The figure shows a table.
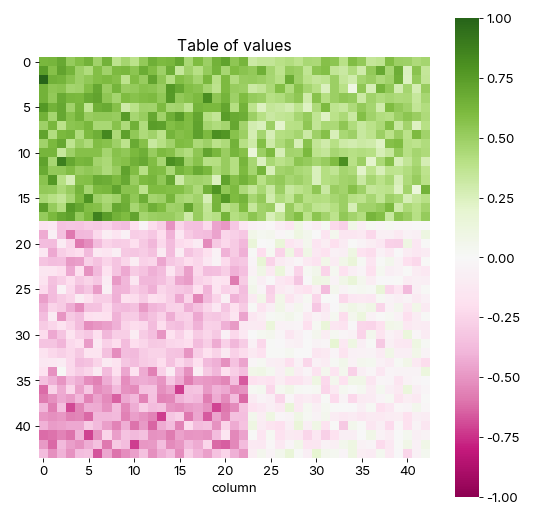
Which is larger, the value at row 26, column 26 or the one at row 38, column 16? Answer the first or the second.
the first
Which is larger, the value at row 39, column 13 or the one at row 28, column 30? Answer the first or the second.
the second
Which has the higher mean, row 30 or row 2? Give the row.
2
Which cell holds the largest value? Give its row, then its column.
2, 0
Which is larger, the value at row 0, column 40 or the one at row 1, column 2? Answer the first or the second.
the second
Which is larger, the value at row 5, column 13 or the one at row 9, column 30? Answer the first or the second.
the first
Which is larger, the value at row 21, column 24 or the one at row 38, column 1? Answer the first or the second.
the first
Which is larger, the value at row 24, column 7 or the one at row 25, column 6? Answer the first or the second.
the first
